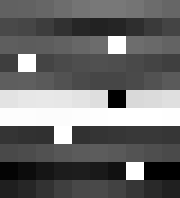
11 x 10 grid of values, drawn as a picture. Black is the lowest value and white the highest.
Five lone cells stand out: four far higher and one far lower than their neighbours. The grain runs across in streaks. No seam splits the table. There is no overall slope. On average the colour sits 40% of the way up the scale.
